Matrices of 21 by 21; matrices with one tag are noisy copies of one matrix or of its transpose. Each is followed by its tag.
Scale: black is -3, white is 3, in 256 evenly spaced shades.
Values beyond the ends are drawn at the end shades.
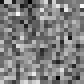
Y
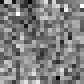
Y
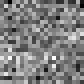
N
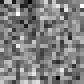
Y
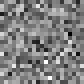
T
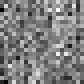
N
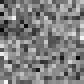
Y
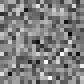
T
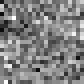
Y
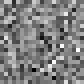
T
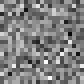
T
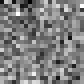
Y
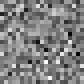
T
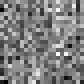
N
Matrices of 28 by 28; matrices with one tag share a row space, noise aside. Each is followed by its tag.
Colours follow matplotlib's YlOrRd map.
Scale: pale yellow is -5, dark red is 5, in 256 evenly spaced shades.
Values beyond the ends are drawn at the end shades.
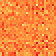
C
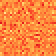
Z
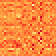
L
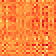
C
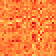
L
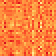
L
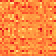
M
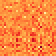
L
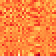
Z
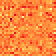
M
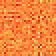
L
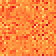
C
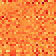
C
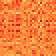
L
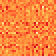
C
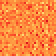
C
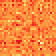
L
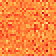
C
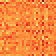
C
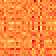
L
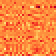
Z
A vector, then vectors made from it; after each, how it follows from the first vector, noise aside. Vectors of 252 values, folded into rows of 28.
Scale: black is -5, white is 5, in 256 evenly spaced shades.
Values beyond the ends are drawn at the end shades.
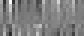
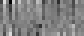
negated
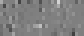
partly zeroed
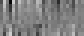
negated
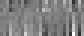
reversed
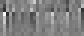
wrapped around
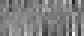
reversed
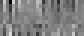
negated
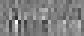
wrapped around
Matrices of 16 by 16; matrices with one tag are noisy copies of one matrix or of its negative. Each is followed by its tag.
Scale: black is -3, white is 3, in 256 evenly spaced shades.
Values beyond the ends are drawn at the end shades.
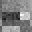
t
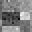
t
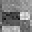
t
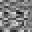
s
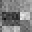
t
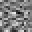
s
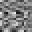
s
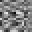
s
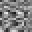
s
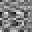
s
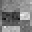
t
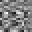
s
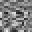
s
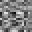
s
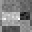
t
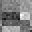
t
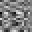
s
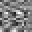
s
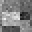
t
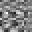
s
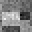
t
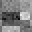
t
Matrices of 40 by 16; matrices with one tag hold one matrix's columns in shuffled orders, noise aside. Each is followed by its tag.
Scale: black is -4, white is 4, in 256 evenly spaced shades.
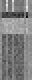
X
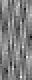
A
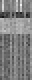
X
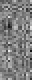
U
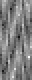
A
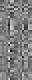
U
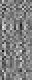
U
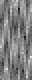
A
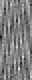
A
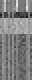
X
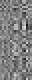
U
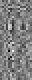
U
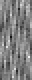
A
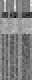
X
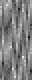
A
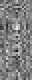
U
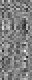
U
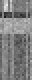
X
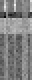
X
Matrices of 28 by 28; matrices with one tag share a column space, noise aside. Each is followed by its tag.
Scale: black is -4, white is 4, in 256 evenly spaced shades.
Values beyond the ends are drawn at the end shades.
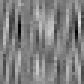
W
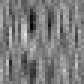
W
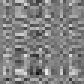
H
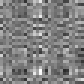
H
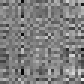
H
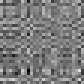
H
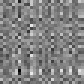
H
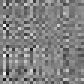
H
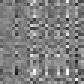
H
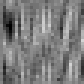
W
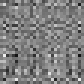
H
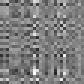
H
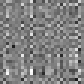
H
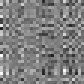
H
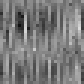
W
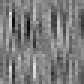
W
